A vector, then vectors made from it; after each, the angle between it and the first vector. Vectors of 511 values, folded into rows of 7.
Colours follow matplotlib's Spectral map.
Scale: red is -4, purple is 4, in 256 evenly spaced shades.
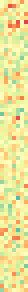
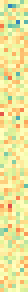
nearly opposite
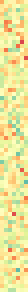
orthogonal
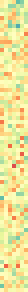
partly opposed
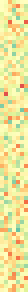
partly aligned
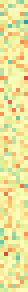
partly opposed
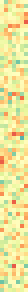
partly aligned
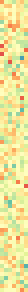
partly aligned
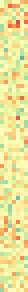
nearly parallel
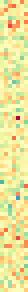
nearly parallel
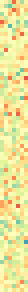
partly opposed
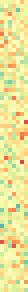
orthogonal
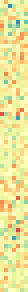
nearly opposite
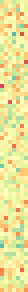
orthogonal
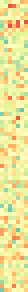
nearly parallel
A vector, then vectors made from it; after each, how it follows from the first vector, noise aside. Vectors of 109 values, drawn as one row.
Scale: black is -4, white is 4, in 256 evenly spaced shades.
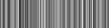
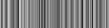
negated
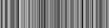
negated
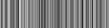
negated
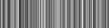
copied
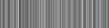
shrunk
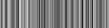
negated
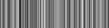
copied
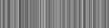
shrunk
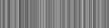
shrunk
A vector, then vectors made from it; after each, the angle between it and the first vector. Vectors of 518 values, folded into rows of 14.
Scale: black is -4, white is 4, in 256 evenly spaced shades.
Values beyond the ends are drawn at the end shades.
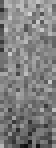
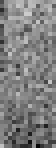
nearly parallel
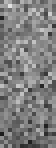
partly aligned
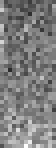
nearly opposite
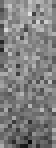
nearly parallel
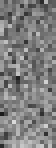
partly opposed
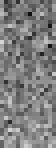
partly opposed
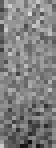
nearly parallel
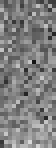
partly opposed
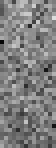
partly aligned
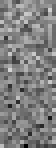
partly aligned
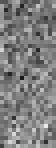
partly opposed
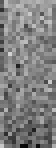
nearly parallel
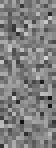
orthogonal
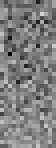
partly opposed
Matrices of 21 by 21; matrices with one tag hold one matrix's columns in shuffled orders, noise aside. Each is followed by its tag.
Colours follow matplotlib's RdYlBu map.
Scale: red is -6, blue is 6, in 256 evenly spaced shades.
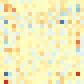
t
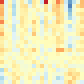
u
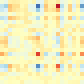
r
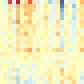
u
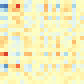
r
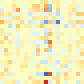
t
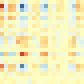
r
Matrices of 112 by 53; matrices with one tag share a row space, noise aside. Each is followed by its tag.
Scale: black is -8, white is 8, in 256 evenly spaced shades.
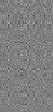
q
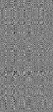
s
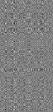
s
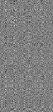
s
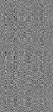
s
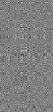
q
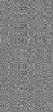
q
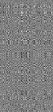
q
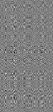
s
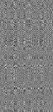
s
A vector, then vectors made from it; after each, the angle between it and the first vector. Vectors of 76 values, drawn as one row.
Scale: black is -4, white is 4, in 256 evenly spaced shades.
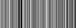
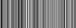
partly aligned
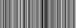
partly opposed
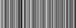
nearly parallel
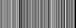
partly aligned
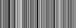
partly opposed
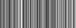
nearly opposite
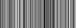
partly opposed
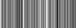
partly aligned
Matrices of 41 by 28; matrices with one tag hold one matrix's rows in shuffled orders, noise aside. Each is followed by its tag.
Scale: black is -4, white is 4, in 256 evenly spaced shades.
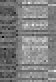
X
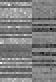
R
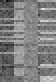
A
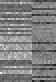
R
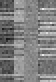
A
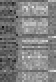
X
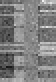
A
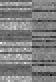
R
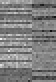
R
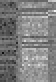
X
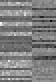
R
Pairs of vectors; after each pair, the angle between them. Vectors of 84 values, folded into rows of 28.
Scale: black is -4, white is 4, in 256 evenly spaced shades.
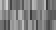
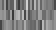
orthogonal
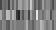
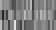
orthogonal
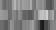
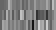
partly opposed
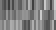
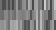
nearly parallel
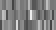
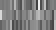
orthogonal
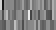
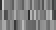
nearly opposite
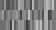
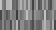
orthogonal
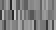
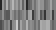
orthogonal
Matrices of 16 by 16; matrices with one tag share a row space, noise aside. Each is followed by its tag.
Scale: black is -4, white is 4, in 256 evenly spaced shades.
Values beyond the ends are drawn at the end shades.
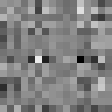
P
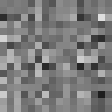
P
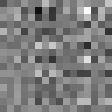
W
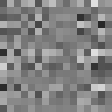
P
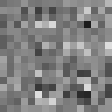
W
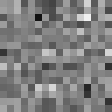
W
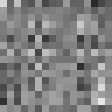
P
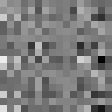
P
